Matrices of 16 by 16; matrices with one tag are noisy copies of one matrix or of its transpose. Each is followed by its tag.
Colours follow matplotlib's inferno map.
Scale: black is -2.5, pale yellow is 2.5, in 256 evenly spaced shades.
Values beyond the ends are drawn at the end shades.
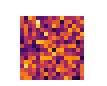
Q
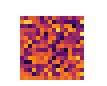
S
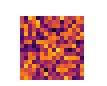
Q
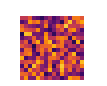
Q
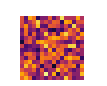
Q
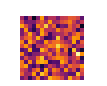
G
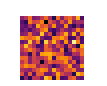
G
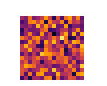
G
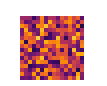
G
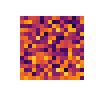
S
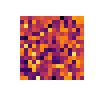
S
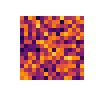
Q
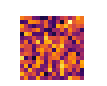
Q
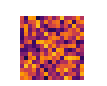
Q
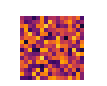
G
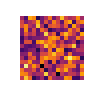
Q
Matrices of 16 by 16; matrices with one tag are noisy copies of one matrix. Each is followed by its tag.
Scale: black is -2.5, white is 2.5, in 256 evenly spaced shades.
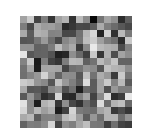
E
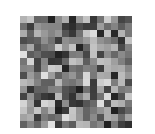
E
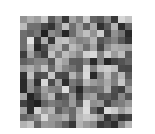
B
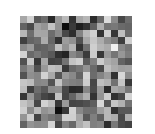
E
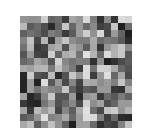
B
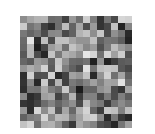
B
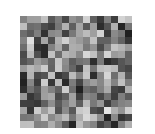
B
